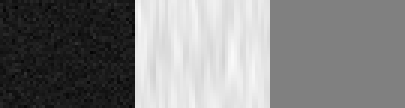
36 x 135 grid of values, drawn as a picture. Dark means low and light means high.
It is made of 1 by 3 panels. Panel 1,1: very low, fine-grained, faint in contrast. Panel 1,2: very high, streaked downward, faint in contrast. Panel 1,3: middling, flat.
